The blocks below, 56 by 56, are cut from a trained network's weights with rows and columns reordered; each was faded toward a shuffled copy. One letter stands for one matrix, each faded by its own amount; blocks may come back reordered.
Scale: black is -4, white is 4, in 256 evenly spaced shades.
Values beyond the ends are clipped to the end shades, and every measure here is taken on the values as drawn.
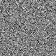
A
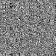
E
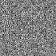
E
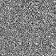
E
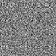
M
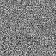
M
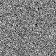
A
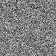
A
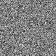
A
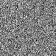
A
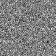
E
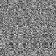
M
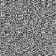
M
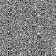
E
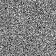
A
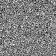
A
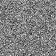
A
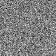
A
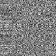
M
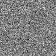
A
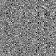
E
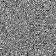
E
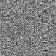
M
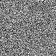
A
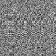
M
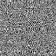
E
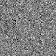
E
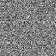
M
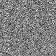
A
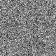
A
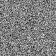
A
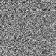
M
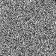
A
